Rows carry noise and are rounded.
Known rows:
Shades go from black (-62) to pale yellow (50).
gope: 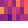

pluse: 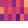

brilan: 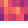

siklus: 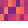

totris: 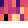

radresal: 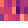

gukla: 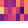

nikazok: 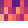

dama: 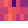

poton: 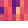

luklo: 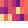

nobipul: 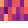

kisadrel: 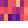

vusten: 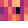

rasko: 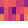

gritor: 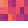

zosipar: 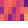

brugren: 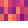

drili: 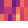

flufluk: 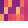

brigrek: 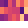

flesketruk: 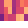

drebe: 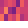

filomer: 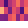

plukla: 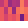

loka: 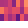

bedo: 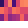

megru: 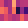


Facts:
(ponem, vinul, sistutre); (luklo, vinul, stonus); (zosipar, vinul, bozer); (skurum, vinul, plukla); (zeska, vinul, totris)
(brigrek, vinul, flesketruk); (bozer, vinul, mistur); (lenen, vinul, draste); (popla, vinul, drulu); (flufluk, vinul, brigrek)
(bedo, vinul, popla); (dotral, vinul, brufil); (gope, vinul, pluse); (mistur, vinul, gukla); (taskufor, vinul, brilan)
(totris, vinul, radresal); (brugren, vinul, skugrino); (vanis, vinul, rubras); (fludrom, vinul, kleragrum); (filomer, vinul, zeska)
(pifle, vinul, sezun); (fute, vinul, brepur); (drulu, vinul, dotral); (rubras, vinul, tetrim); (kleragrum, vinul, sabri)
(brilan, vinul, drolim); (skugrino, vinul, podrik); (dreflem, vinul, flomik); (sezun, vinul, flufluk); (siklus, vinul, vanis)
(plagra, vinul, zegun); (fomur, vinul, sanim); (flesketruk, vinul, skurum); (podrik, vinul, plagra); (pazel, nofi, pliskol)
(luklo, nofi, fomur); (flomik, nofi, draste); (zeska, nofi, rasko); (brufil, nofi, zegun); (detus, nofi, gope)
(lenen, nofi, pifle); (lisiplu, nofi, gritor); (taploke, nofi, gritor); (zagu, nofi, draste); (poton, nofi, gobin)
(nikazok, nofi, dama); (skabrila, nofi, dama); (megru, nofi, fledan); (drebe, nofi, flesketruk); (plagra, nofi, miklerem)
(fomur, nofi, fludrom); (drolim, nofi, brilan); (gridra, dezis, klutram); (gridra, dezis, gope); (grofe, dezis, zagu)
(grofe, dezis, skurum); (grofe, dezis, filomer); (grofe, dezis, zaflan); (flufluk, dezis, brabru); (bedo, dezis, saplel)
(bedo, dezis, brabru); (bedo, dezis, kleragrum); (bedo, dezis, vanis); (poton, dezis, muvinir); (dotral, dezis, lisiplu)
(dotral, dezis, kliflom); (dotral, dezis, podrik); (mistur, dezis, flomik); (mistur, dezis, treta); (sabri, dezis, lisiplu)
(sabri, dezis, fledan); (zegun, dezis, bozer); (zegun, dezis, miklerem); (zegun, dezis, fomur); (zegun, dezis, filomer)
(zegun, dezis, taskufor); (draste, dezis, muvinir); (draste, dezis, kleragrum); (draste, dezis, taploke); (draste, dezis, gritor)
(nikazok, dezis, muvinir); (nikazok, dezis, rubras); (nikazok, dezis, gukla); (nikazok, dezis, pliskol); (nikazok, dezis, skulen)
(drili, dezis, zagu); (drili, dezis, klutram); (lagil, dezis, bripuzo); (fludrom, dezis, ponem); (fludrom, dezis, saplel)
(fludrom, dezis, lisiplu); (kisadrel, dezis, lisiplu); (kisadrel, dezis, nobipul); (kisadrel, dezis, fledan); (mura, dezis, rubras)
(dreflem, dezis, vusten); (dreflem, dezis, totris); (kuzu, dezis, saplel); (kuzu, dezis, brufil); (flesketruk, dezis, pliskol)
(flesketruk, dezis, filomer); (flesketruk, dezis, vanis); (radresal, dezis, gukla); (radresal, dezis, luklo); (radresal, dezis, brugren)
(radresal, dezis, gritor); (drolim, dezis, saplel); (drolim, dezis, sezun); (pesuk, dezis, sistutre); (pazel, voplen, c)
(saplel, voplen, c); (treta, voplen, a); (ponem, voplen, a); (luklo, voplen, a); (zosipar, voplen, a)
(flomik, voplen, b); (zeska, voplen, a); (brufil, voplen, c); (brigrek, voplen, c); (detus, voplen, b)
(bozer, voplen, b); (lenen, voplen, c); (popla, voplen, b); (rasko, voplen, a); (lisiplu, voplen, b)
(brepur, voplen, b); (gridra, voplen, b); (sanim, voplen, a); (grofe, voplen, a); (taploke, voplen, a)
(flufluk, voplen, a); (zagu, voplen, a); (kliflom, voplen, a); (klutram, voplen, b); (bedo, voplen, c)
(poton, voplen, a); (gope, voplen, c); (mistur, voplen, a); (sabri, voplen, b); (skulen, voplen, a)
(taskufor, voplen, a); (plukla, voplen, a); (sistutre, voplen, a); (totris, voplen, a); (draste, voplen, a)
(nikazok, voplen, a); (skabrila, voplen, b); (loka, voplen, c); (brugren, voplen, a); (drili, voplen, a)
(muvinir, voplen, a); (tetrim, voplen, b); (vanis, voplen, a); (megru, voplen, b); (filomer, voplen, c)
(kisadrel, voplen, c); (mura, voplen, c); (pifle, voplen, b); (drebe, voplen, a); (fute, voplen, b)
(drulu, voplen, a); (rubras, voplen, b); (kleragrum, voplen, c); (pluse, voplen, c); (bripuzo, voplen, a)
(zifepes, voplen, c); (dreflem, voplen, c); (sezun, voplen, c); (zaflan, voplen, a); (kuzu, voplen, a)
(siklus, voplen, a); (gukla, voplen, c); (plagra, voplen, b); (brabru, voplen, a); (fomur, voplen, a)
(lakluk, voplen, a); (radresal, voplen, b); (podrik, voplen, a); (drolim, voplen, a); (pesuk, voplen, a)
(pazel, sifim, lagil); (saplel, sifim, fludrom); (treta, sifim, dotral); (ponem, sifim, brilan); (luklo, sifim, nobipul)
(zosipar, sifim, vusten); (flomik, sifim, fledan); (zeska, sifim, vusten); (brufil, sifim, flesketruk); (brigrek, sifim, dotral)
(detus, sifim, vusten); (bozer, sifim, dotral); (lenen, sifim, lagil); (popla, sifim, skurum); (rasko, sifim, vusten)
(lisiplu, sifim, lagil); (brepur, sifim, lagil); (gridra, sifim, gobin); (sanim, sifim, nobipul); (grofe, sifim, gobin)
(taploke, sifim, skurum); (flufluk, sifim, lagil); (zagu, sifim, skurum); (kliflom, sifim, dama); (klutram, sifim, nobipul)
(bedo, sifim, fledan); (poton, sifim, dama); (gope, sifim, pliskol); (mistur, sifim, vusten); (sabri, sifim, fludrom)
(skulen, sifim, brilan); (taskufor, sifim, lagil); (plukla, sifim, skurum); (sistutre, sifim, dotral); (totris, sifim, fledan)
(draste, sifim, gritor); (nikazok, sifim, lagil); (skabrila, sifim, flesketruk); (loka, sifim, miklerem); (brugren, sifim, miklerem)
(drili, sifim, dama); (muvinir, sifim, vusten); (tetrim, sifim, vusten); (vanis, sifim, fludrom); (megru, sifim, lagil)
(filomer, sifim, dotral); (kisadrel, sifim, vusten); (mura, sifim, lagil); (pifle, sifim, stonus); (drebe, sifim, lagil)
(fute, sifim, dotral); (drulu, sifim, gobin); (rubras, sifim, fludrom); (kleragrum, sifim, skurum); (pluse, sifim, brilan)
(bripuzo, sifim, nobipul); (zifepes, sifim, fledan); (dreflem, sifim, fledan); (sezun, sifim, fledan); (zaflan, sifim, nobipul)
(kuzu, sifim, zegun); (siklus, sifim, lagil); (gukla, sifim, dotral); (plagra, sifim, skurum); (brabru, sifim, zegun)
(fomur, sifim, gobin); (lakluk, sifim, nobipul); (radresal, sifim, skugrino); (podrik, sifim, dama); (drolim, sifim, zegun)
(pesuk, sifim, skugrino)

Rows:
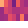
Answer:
pliskol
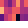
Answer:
kleragrum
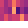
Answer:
pifle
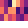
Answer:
plagra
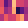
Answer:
fute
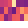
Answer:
zeska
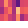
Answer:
drolim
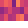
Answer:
zegun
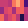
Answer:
podrik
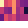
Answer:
rubras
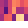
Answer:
dotral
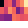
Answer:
dreflem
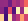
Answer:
sistutre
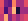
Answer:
klutram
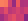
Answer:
miklerem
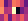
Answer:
bozer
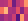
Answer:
mura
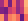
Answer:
bripuzo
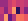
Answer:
gridra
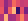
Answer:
sabri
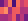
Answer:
sezun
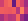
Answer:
fledan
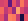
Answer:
taploke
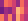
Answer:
drulu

